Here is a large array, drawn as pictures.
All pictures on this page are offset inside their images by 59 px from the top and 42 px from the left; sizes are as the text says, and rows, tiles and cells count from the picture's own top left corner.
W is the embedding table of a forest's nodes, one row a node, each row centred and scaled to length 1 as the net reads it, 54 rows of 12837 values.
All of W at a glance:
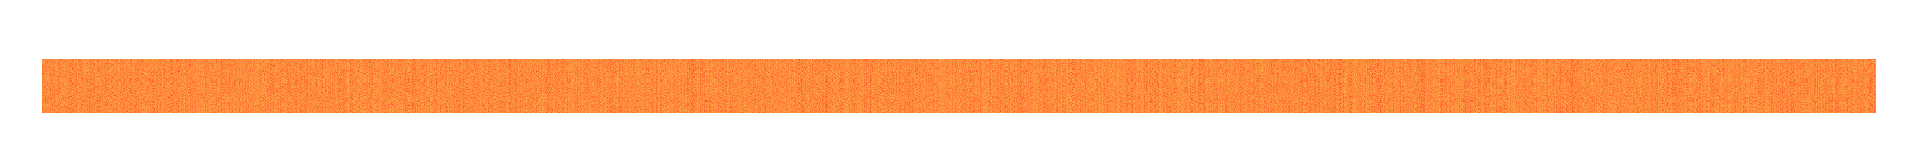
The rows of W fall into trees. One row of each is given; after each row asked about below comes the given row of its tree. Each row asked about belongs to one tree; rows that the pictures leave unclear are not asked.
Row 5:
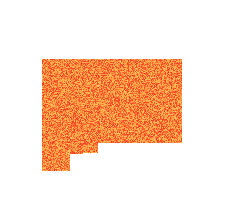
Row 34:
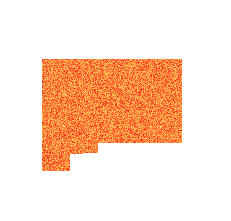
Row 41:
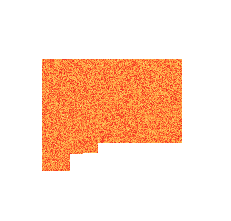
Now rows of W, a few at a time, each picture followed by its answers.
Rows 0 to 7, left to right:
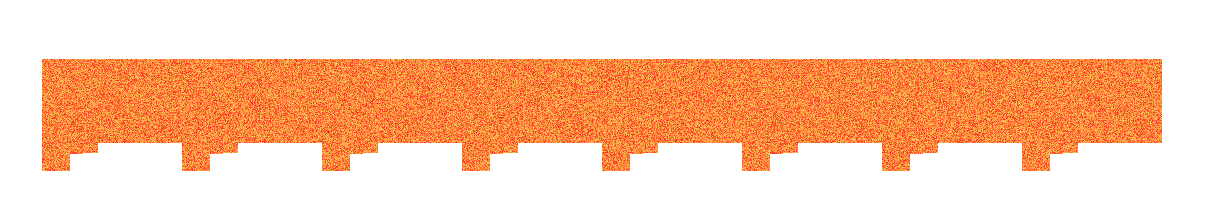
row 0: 5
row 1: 5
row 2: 41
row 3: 5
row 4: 34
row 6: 34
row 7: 5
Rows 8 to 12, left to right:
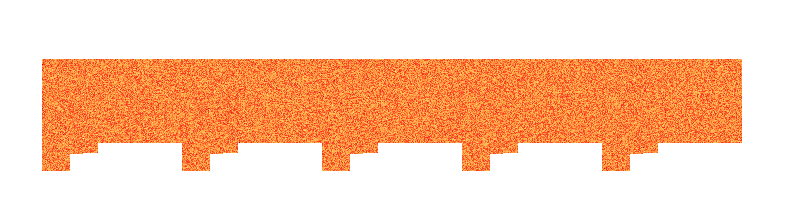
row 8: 41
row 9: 5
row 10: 5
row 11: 41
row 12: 41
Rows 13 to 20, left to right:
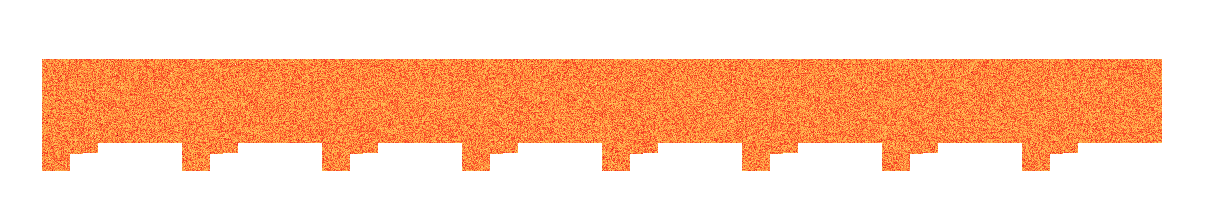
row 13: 34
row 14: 5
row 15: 5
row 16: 34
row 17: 41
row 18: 5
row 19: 34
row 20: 34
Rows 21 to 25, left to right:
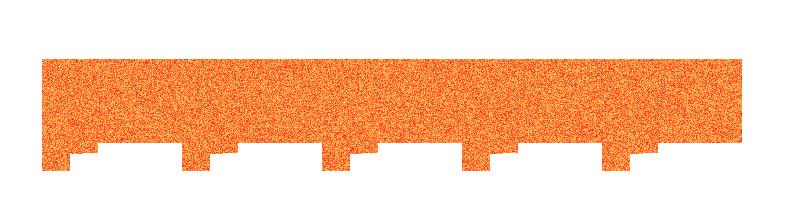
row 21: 34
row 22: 34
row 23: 34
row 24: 5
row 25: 5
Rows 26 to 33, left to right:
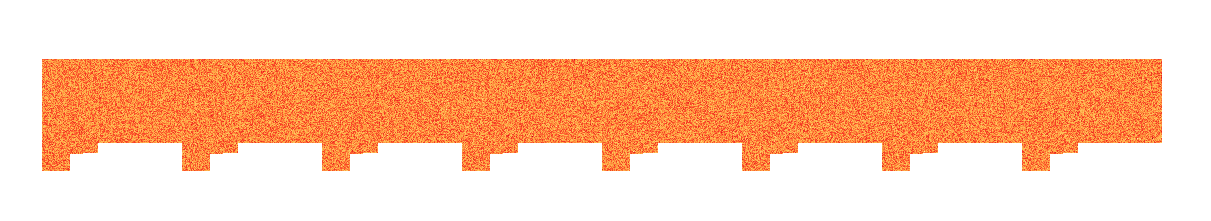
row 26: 34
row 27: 41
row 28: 5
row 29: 34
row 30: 5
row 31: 34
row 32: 34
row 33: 5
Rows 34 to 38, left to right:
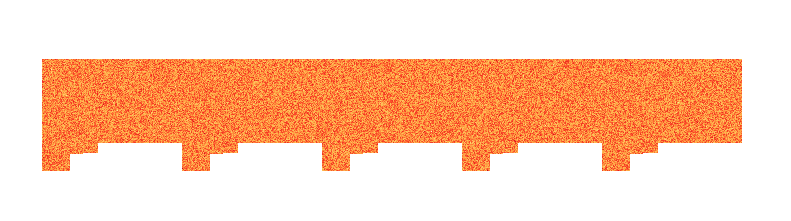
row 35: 41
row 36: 5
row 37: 34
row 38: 41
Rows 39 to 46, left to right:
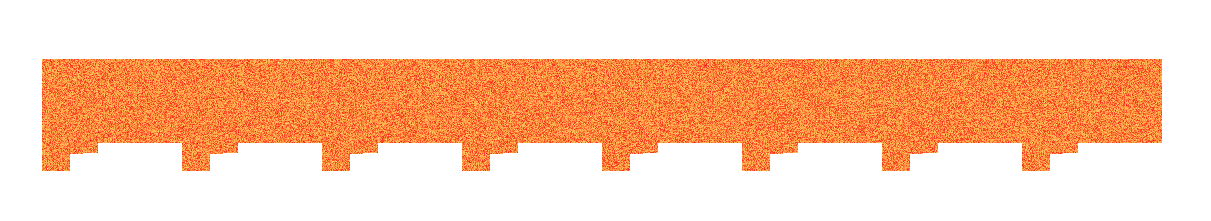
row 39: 41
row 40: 5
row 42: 41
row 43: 34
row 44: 5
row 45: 34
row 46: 34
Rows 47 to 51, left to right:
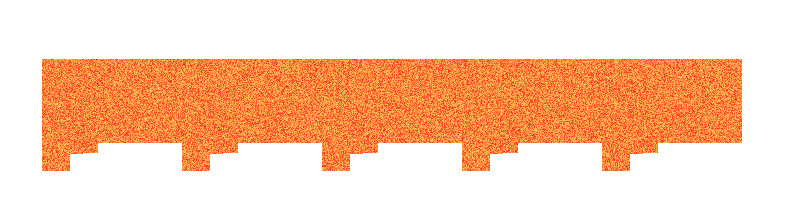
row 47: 41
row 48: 41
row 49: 34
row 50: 5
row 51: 41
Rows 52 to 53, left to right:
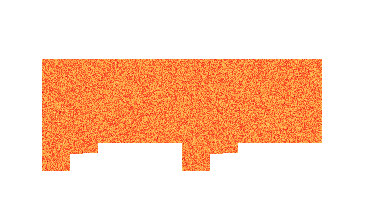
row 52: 41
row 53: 34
